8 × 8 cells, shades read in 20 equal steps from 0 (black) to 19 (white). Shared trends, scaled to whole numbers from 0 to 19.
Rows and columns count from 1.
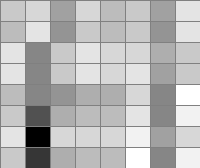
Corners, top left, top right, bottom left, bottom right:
15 17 15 18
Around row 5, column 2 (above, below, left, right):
10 6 14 11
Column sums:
124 73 106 122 117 133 90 135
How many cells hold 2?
0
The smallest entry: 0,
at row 7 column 2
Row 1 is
15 16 12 16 14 15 12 17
